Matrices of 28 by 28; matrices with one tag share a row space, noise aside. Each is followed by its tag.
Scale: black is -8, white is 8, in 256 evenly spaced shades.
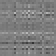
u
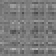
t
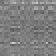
t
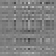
u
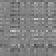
t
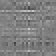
u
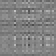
u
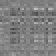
t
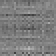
u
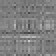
u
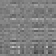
t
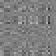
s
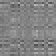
t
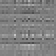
u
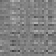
t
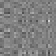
s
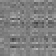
t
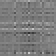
u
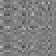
s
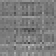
u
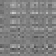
t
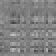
t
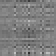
u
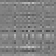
u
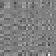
s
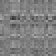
t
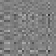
s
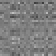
t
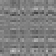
t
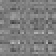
t
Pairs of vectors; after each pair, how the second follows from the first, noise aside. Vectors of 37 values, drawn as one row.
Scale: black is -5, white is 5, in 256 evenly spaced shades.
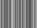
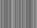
shrunk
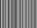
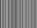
shrunk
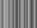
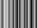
scaled up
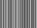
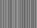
shrunk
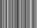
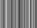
reversed
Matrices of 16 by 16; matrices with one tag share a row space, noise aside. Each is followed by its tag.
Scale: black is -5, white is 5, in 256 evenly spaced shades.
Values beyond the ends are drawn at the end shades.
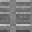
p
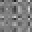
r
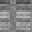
p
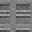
p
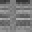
p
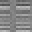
p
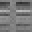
p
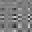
r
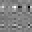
r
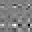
r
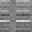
p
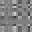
r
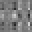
r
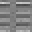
p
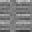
p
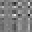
r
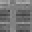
p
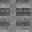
p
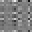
r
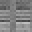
p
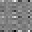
r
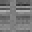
p
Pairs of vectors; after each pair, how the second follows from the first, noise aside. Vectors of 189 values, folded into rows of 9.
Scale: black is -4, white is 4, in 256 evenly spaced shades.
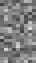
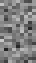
negated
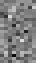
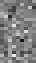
negated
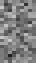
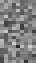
shuffled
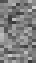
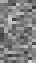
negated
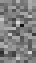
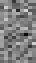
shuffled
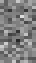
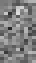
shuffled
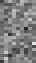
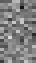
shuffled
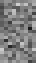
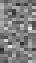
negated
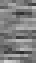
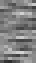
negated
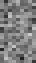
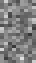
negated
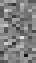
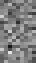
shuffled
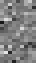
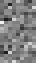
negated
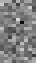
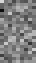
shuffled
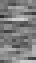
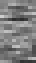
negated
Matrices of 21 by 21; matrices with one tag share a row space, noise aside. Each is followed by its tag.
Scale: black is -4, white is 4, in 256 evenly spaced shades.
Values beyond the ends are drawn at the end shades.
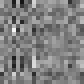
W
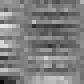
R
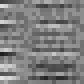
R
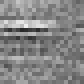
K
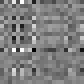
W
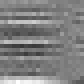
K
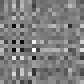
W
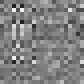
W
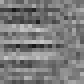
K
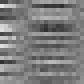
R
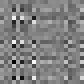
W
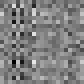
W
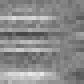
K
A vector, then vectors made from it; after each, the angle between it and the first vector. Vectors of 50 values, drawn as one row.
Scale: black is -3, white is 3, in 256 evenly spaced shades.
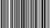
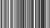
partly aligned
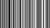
nearly opposite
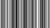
partly aligned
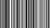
orthogonal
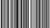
partly aligned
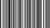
nearly opposite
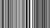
orthogonal
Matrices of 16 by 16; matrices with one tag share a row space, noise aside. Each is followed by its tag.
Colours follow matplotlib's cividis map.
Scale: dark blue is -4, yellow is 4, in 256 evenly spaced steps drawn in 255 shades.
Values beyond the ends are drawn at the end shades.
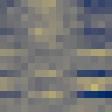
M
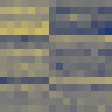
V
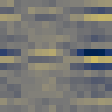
M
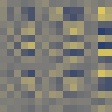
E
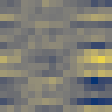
M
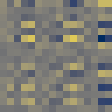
E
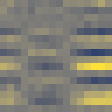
M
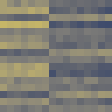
V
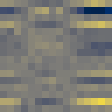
M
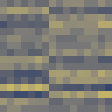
V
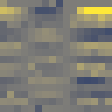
M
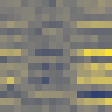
M
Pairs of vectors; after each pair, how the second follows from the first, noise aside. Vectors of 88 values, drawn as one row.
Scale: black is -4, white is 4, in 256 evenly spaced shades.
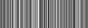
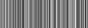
wrapped around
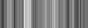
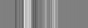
partly zeroed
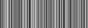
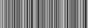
wrapped around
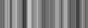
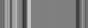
partly zeroed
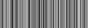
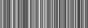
negated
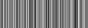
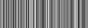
negated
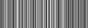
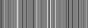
partly zeroed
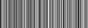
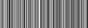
reversed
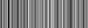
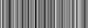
wrapped around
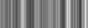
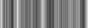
wrapped around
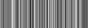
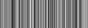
negated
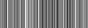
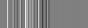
partly zeroed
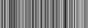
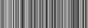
reversed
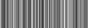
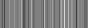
partly zeroed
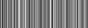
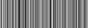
negated
